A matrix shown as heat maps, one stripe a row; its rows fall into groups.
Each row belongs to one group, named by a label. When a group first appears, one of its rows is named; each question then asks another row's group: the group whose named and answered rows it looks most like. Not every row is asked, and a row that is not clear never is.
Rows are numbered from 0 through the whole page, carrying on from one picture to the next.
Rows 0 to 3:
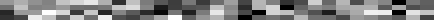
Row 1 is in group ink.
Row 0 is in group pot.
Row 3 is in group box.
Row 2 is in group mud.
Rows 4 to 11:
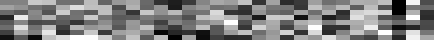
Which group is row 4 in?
mud
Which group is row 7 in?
mud
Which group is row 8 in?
ink
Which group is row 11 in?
pot
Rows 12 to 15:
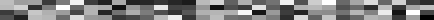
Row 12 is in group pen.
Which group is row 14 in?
mud
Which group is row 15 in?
box
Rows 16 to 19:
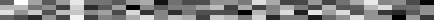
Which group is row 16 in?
ink
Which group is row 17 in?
pen
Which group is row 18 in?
pot
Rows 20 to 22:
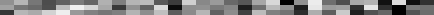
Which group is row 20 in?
ink
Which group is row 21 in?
pot
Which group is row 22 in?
pot
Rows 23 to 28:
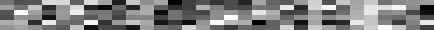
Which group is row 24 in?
pen
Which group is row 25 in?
ink
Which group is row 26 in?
ink
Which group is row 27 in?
mud
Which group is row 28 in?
pen
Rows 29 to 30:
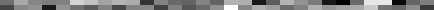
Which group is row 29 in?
mud
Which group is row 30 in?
ink
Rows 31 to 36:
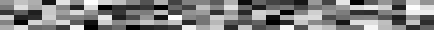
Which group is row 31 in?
pot
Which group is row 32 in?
mud
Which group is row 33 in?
pot
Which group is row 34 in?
box
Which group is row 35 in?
box
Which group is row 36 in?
pen
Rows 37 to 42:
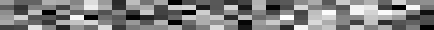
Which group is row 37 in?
pot
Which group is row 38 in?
box
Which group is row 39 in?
pen
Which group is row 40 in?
pen
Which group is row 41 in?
pot
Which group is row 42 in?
box
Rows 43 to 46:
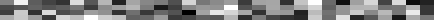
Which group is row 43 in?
ink
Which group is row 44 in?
ink
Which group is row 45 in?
mud
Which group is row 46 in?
pot
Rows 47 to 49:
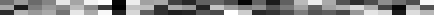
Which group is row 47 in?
pot
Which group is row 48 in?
box
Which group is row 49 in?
mud
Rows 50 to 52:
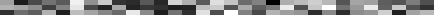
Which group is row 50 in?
box
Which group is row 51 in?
pen
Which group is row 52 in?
mud
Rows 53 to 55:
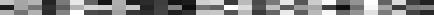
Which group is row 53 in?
pen
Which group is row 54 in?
mud
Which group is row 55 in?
pen
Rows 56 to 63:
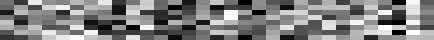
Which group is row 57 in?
pot
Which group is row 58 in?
mud
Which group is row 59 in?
ink
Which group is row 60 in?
box
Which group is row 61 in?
pen
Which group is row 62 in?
mud
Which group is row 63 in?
pot
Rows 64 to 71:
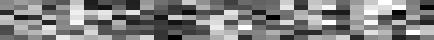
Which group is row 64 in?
pen
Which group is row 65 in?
pen
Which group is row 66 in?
mud
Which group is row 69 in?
mud
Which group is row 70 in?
mud
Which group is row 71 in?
pot
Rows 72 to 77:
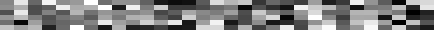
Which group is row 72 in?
mud
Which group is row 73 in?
pot
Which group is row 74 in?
ink
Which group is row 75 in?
ink
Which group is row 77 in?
pen
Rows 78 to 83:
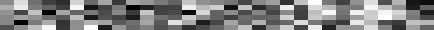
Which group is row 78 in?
ink
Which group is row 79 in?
pen
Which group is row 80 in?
pen
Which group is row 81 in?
pen
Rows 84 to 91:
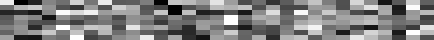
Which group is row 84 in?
box
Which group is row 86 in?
pot
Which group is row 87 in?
ink
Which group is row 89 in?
pot
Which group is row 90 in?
mud
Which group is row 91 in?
box
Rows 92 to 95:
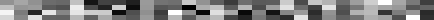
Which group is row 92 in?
pen
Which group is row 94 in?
box
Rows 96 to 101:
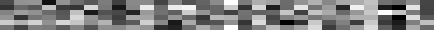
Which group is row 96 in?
ink
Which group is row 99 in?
box
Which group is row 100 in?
pot
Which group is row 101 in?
ink
